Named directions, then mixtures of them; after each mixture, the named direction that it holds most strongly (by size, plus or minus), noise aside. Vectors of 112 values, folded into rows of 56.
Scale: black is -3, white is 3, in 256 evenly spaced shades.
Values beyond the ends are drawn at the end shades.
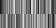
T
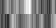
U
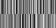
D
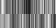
U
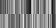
T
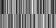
D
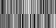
D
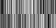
D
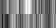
U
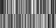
T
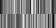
T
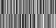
D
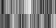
U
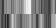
U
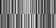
D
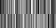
T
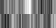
U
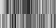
U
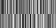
D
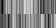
U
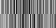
D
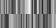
U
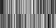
T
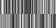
D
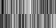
U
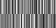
D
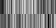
T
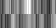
U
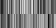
T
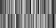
T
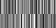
D
